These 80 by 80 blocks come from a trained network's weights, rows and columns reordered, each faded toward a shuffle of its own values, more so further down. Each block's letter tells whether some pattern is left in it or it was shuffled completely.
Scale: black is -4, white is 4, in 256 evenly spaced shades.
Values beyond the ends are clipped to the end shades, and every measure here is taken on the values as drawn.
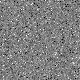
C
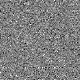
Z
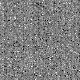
Z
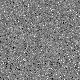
C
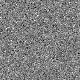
C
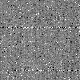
Z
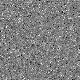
C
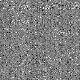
Z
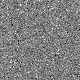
C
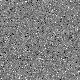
C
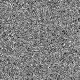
C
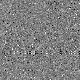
Z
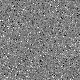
C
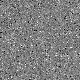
C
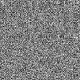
Z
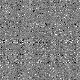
Z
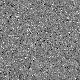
C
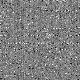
Z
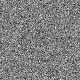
C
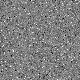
C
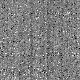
Z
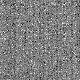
Z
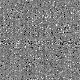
Z
